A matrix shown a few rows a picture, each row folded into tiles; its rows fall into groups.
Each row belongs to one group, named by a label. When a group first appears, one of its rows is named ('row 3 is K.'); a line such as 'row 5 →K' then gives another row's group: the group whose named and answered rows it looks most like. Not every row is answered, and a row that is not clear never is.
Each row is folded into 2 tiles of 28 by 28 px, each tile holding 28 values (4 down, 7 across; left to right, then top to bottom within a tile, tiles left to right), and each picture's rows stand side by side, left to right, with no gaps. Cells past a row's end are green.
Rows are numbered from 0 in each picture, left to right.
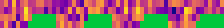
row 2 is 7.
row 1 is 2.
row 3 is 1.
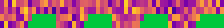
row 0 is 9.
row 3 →7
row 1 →7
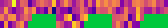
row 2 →7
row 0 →9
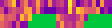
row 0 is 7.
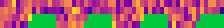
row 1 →1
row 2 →7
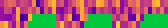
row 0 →1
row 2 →9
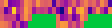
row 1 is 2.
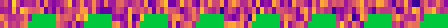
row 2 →1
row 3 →9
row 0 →2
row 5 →9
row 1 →7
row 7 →2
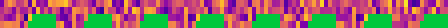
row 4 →2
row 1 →1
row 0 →1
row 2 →2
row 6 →1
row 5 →7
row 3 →1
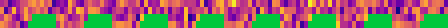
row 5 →7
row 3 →1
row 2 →1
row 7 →2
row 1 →2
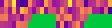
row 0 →2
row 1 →9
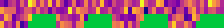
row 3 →9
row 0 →7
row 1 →2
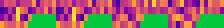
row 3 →9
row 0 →1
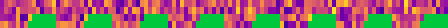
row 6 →1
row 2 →2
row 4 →7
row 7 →2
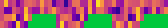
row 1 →9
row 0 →7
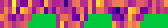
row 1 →9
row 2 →1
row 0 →2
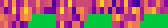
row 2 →2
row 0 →7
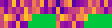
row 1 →7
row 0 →7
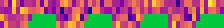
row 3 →9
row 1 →1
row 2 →9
